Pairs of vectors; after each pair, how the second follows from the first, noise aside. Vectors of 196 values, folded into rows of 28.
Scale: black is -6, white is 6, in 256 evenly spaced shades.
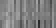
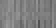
shrunk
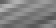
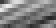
scaled up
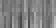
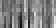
scaled up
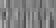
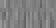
shrunk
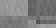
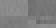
shrunk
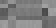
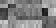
scaled up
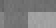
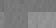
shrunk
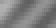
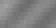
shrunk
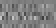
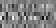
scaled up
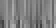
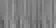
shrunk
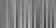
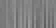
shrunk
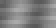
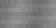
shrunk
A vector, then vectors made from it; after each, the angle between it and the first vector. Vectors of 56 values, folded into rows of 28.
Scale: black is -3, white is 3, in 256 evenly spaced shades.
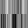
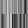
partly aligned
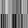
nearly parallel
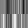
nearly opposite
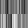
nearly opposite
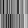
orthogonal
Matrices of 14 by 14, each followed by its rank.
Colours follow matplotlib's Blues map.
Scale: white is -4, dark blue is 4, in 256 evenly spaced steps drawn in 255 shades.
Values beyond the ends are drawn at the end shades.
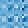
two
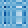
one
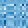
two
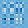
one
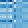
one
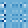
one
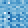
three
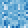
three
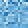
three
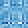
two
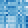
two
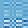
one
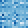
three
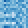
three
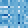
two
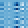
one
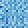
three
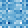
two
